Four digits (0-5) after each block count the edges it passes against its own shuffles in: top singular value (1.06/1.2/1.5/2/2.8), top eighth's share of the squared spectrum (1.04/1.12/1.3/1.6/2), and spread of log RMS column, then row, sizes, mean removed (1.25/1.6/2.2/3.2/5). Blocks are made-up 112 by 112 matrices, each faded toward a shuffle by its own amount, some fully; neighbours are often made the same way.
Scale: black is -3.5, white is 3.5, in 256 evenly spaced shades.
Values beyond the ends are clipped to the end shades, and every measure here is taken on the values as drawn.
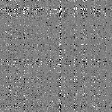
3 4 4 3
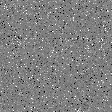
1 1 0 0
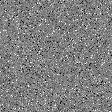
2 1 0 0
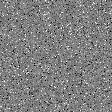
1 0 0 0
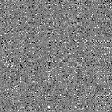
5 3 2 2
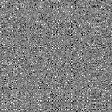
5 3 2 2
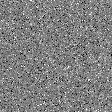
0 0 0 0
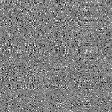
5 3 2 2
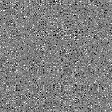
4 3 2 2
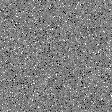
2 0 0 0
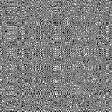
5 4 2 3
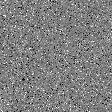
0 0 0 0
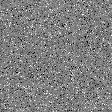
2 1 0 0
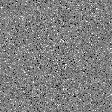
3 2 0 0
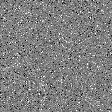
3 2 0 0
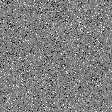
0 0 0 0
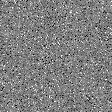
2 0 0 0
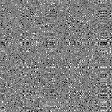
5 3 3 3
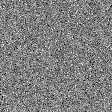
0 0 0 0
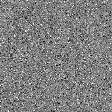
3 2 0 0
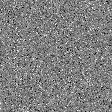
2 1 0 0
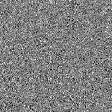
4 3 1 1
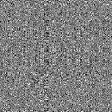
4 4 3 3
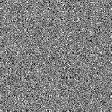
4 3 2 2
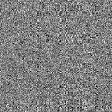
4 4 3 2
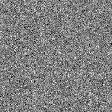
3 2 1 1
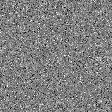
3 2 0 0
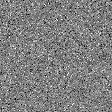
3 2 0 0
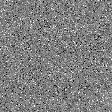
3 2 0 0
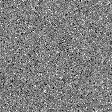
0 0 0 0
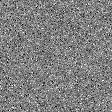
0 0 0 0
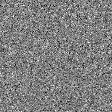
0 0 0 2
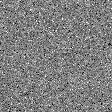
0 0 0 0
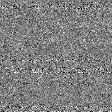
1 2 0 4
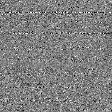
2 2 0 3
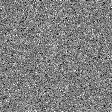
0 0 0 1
